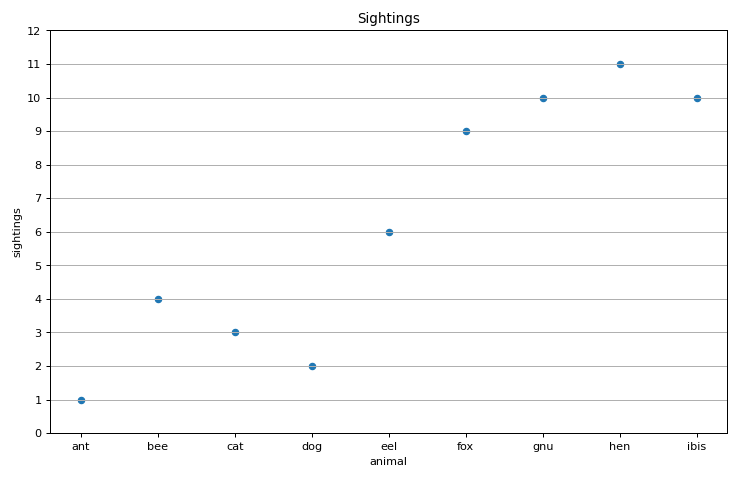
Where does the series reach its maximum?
hen
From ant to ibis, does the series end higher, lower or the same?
higher
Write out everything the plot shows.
Title: Sightings
x-axis: animal, ticks ant bee cat dog eel fox gnu hen ibis
y-axis: sightings, ticks 0 1 2 3 4 5 6 7 8 9 10 11 12
Values:
1 4 3 2 6 9 10 11 10
